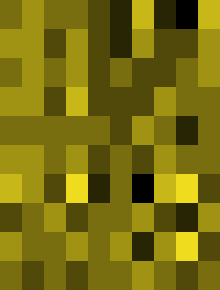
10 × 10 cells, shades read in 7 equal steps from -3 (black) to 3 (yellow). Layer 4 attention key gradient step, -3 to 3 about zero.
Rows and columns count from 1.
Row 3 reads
0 1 0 1 -1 0 -1 -1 0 1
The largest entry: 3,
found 3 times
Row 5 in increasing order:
-2 -1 0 0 0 0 0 0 0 1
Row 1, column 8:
-2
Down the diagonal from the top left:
0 1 0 2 0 0 -3 -1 3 0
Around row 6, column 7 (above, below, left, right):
1 -3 0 1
